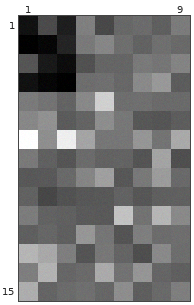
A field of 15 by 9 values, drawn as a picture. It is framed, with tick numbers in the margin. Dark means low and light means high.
Calmest part: top right. Ninth with the lowest average: top left. Average level on the scale: 40%. Odd patch: lower, in the top left.
